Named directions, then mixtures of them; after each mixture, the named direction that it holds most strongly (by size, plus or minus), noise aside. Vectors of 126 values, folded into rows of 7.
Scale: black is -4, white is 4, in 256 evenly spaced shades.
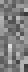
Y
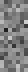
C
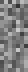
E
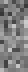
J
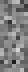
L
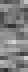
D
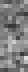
D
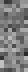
C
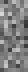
J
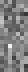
Y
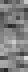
D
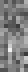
Y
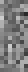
Y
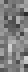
Y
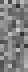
E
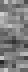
D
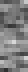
D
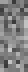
J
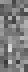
Y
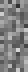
E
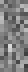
Y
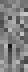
Y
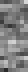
D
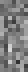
Y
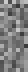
E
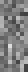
Y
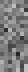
Y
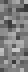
L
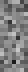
L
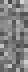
E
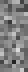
L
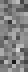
L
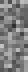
E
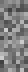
C
